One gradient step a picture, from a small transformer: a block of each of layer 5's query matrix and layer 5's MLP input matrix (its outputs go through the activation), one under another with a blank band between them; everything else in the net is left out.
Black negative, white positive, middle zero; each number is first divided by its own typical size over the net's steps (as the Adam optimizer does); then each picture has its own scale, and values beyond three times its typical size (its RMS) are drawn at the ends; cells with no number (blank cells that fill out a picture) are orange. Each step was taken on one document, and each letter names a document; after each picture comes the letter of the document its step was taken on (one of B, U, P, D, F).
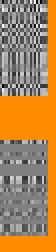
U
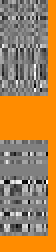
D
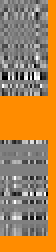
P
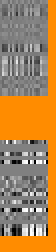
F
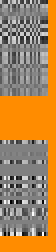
U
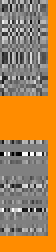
D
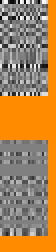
U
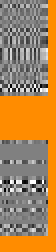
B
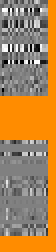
P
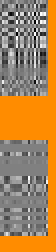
D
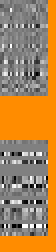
F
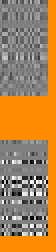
F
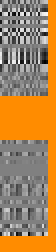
B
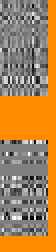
P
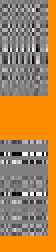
F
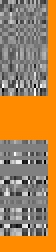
D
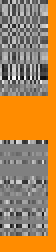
U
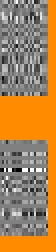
P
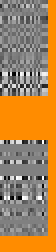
B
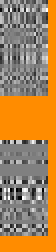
U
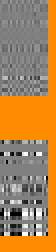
F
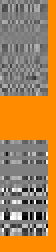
F
